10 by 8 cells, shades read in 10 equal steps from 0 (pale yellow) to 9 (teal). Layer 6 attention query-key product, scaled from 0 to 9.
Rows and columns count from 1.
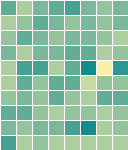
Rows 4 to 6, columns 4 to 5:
5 6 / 3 6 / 6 6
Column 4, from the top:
6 5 4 5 3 6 6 3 5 3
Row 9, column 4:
5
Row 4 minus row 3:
1 -3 0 1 1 1 -1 1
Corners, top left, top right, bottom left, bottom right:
6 5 7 3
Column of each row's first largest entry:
5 3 2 5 6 2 4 1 6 1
